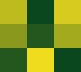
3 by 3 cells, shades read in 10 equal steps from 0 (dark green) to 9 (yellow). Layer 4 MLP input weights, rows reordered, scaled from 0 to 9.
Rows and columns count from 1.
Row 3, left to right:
1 9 0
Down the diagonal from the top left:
7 1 0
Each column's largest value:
7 9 8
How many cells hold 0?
2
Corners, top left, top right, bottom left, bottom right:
7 8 1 0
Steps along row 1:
down up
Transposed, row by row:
7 5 1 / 0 1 9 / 8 6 0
